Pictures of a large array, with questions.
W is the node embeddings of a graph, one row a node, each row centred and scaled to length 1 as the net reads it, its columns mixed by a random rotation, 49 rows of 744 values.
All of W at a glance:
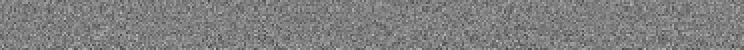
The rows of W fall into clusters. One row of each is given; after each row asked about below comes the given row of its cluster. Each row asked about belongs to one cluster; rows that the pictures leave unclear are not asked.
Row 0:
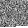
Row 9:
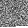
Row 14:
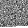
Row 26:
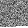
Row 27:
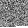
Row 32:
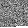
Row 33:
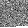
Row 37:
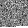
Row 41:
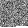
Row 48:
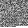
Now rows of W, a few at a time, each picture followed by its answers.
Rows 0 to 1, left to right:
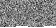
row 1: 27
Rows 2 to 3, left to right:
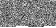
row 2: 41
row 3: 0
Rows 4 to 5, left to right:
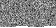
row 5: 37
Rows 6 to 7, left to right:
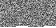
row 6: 48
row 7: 41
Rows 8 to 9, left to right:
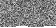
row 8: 48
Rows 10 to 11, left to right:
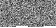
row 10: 48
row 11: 9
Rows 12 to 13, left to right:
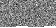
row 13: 33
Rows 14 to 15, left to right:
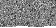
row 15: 37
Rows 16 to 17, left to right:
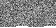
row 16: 33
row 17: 48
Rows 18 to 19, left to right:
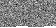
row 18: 32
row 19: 33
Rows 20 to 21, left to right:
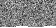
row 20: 37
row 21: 27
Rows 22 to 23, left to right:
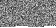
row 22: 9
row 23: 33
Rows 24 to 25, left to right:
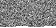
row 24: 26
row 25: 14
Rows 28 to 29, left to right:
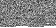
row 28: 26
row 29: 48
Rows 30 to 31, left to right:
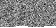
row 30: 27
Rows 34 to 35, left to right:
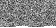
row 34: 27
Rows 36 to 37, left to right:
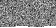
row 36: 9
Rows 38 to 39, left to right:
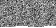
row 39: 37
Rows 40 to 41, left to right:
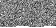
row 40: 14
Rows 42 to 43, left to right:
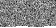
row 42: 26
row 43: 37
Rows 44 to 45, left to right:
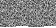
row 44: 26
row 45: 26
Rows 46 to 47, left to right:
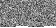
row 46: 0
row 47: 27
